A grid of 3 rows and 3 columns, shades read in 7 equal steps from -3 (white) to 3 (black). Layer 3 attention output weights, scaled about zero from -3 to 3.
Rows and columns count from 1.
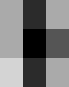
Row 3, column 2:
2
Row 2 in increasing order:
-1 1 3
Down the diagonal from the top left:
-1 3 -1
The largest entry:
3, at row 2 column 2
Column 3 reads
-1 1 -1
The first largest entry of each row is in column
2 2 2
